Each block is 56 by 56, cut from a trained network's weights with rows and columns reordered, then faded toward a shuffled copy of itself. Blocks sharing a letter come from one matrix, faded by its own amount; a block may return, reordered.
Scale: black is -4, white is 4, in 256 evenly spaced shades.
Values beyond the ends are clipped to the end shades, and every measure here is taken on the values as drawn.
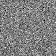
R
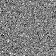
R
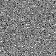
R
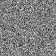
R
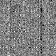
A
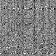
A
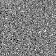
R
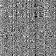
A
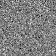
R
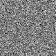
R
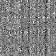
A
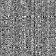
A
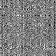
A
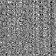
A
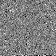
R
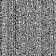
A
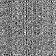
A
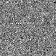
R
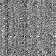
A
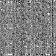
A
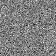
R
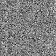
R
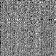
A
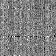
A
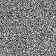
R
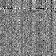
A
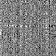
A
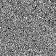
R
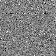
R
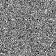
R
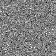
R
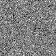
R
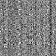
A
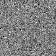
R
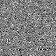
R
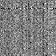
A
